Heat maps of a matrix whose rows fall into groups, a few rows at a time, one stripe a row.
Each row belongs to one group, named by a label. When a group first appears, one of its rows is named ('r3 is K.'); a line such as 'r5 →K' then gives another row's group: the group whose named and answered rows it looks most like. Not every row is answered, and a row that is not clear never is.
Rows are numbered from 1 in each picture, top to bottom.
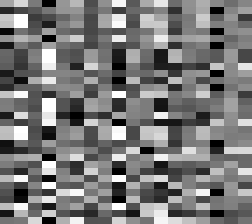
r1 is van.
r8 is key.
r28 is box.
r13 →box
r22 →box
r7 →box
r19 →van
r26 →van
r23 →van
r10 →key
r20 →van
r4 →van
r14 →van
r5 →box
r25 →key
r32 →van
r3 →van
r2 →box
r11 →box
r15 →key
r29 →key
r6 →van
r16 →key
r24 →key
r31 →box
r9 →key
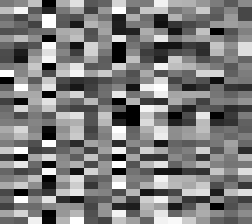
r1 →van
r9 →key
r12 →box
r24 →van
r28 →box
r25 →key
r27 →van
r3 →key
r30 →box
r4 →key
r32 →van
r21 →key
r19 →van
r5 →box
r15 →key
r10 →van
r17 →box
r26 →van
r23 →key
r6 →van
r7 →key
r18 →box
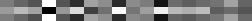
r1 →key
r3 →key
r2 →van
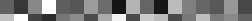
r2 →key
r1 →key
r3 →van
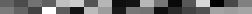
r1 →box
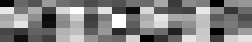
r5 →box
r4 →van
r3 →van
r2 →box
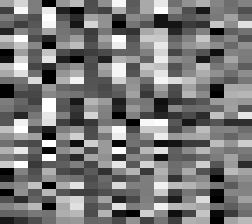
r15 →key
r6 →van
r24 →van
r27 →van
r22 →van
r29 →box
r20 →van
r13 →box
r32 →box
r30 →van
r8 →box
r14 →box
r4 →key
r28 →box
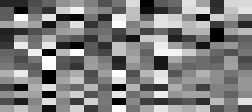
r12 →van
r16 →van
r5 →box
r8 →van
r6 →box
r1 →box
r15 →key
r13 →key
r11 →van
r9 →key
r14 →van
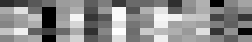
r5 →van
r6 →van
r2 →van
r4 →van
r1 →box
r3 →van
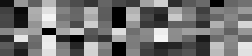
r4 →key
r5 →van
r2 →key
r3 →key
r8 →key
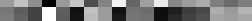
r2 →key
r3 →key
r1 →van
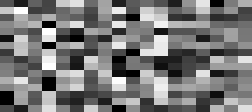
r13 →van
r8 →box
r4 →van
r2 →van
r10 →key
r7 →van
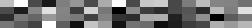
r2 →key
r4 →key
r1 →van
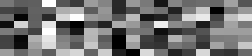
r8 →box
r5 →key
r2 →box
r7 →key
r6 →key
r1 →key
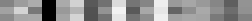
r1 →van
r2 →van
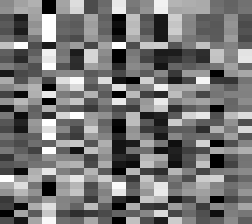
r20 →key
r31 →box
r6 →key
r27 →van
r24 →box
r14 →key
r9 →key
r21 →box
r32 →key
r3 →key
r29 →box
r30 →key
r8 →key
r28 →van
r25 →key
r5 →key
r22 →key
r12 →box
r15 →van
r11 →box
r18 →key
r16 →box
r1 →van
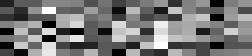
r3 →box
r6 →van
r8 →key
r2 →key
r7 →box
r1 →box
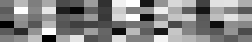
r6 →van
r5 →key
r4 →box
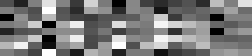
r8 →key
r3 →box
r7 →van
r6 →van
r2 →key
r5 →box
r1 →key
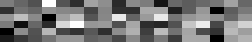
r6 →box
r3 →van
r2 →box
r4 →box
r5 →box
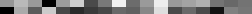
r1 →van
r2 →box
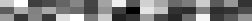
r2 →box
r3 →box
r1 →van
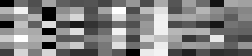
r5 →van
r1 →box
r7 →van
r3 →van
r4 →box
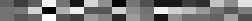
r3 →key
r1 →key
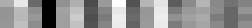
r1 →van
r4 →van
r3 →van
